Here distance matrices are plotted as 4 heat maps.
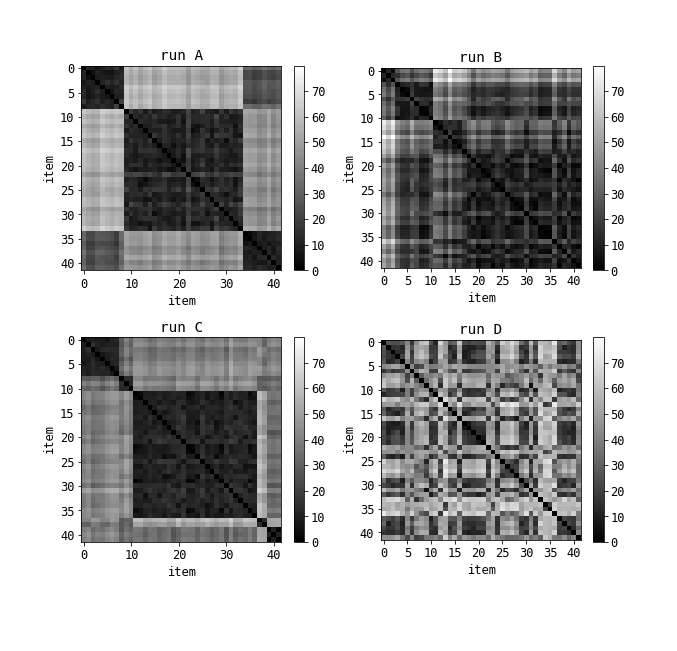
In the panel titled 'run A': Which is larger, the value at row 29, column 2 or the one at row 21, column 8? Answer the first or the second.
the second
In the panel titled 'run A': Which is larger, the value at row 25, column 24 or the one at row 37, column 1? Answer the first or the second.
the second
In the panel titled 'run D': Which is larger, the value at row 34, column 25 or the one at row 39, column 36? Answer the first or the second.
the first
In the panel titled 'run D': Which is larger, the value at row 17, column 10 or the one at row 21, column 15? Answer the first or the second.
the second
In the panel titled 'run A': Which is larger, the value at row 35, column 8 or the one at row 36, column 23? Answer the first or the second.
the second
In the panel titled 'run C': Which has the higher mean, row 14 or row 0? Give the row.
0
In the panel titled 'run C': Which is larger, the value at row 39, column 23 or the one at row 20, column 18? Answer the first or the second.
the first
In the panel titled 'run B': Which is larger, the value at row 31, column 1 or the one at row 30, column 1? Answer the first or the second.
the second
